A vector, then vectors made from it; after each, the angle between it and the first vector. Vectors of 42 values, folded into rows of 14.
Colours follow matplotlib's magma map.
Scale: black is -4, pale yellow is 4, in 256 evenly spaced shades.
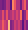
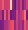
partly opposed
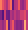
partly opposed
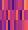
partly opposed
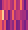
orthogonal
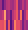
partly aligned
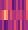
orthogonal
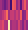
nearly parallel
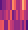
partly aligned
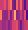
partly opposed
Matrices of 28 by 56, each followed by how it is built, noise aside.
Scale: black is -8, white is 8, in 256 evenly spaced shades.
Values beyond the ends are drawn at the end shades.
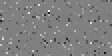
sparse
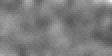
smooth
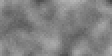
smooth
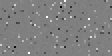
sparse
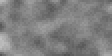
smooth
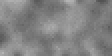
smooth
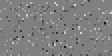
sparse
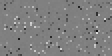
sparse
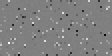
sparse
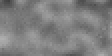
smooth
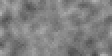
smooth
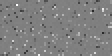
sparse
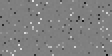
sparse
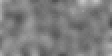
smooth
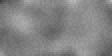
smooth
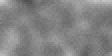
smooth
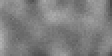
smooth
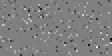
sparse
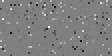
sparse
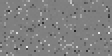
sparse
